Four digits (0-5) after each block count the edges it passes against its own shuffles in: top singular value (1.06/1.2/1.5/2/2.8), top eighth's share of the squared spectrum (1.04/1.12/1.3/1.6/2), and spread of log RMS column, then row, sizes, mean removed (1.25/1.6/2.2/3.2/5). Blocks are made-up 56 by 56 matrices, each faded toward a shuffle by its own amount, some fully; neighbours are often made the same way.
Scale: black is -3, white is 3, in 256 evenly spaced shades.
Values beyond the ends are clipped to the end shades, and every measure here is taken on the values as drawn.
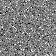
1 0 0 0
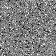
0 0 0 0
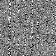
1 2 3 0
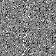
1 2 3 0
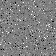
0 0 0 0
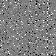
3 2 1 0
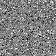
1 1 0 1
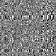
4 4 3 2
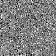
3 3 1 1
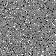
0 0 0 0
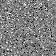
0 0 0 0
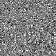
3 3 1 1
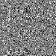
3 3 2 2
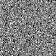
3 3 1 1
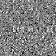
3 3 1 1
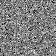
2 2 0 1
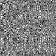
3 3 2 0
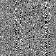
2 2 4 0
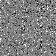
1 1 2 0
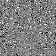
2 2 1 0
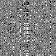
4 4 3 1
